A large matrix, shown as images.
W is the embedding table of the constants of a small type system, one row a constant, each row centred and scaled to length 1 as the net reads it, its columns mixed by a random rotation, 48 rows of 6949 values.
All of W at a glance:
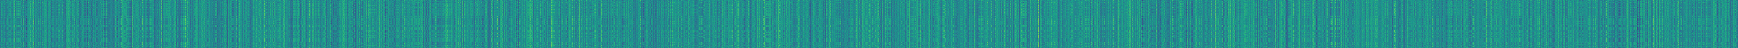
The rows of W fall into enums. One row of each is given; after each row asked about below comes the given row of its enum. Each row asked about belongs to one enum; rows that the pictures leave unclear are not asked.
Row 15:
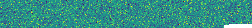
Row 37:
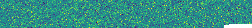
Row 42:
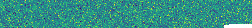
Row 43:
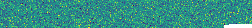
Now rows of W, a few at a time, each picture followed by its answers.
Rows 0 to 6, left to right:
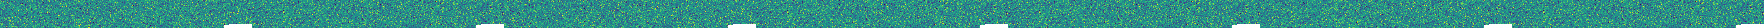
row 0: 43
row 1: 15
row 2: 42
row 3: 15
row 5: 37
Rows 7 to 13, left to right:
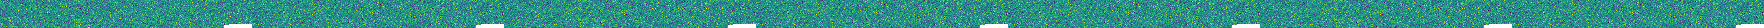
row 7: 43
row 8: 15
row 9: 37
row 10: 15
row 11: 15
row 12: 37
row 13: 15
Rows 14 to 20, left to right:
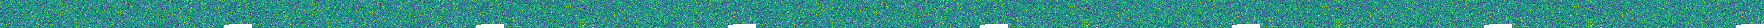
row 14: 15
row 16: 43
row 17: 15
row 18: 43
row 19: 43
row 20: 43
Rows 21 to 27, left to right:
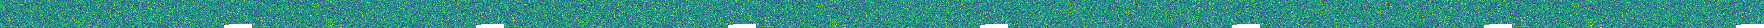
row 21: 42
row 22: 43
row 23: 42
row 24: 43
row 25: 15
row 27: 43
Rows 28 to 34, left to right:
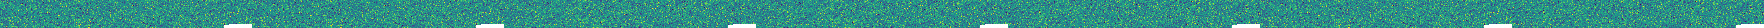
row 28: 43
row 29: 43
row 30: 37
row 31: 37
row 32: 15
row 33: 43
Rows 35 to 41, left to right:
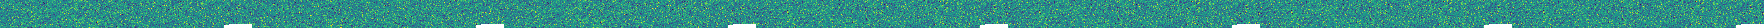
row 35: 37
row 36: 43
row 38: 15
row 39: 15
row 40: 15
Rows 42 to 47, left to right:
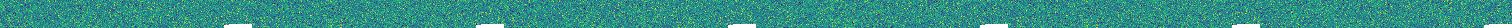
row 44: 42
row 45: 37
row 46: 43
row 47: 15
